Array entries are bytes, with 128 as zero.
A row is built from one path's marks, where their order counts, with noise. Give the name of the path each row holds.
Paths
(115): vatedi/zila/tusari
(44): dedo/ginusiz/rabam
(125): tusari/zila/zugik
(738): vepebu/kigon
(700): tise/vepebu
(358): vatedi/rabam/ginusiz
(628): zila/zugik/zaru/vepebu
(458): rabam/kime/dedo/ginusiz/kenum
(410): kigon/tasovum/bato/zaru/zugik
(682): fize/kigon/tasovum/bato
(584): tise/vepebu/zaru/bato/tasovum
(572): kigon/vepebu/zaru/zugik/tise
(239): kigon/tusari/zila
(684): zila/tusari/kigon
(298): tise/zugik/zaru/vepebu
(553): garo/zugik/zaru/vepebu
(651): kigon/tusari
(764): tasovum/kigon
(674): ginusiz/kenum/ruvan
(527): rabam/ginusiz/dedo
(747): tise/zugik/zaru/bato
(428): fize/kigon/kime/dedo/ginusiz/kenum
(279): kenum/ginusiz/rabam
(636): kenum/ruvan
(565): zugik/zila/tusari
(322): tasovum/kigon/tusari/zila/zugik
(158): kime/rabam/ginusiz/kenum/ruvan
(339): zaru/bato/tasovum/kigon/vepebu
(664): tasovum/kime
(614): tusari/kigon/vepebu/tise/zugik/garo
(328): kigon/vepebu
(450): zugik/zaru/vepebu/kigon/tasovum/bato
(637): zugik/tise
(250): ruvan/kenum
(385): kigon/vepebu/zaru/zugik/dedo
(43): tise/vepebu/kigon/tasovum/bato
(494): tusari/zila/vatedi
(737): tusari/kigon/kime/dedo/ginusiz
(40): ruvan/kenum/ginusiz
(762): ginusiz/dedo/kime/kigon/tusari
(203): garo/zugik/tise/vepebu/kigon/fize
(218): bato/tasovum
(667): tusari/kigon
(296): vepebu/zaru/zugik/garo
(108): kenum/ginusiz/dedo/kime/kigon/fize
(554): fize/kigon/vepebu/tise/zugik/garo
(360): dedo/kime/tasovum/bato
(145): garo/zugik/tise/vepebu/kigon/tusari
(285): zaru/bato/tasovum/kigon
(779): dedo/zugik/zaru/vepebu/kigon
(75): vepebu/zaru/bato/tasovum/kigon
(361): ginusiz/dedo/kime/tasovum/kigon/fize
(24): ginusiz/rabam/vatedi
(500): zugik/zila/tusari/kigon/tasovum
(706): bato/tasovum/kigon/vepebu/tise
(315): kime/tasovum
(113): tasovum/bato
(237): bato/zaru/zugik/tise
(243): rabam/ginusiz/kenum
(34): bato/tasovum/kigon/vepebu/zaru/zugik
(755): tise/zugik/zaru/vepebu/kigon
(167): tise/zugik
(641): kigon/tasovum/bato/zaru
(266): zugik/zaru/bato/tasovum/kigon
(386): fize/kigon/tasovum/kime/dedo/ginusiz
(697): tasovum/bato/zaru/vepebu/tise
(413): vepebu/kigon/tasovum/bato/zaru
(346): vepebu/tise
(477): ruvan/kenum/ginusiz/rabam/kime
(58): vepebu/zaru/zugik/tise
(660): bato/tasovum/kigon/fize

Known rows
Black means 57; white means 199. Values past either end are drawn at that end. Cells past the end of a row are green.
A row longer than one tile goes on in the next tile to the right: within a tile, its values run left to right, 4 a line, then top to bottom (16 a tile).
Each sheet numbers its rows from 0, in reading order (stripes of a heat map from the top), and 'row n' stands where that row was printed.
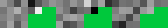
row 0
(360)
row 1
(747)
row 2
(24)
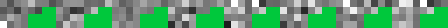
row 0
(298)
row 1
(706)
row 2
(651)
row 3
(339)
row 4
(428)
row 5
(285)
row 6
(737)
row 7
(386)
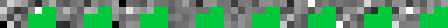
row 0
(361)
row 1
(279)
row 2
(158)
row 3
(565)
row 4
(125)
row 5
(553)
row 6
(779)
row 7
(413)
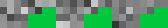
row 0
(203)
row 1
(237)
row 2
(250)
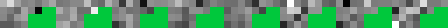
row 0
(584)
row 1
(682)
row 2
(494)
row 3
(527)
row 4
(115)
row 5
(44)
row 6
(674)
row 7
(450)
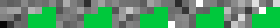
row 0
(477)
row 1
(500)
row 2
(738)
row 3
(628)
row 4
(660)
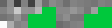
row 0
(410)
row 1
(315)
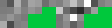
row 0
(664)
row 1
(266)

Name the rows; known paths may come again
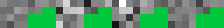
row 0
(667)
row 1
(43)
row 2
(44)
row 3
(328)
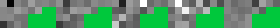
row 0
(636)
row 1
(40)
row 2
(553)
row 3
(737)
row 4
(167)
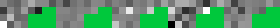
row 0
(755)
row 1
(346)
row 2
(641)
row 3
(361)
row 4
(239)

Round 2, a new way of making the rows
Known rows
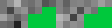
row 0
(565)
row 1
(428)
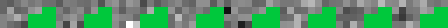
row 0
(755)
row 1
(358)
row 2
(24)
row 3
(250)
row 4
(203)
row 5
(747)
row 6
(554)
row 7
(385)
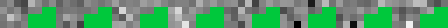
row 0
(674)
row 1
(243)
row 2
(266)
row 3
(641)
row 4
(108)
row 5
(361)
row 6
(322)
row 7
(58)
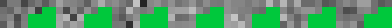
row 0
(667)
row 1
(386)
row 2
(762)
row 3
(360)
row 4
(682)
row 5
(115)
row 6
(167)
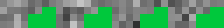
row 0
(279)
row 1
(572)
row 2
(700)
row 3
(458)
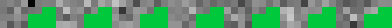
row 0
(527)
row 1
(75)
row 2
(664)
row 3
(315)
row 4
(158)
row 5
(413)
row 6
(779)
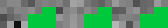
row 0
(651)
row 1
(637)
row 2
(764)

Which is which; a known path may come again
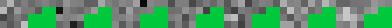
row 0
(328)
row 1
(203)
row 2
(527)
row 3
(667)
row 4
(500)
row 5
(285)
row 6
(450)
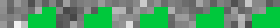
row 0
(24)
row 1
(614)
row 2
(410)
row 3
(40)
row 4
(298)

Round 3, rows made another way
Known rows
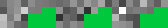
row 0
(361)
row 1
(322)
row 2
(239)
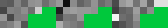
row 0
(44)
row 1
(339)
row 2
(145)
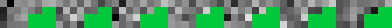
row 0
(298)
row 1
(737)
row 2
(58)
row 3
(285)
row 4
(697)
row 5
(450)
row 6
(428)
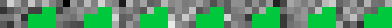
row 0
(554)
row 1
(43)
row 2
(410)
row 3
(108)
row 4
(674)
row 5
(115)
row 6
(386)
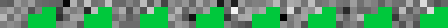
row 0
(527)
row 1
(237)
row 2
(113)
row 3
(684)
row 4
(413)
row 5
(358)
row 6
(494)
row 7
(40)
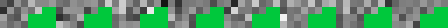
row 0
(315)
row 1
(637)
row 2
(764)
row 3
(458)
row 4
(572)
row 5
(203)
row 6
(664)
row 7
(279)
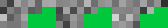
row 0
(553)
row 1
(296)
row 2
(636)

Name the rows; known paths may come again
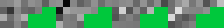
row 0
(494)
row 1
(339)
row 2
(738)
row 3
(651)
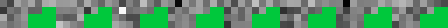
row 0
(553)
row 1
(266)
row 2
(239)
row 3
(628)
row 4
(755)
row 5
(614)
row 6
(167)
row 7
(667)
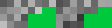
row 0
(660)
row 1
(682)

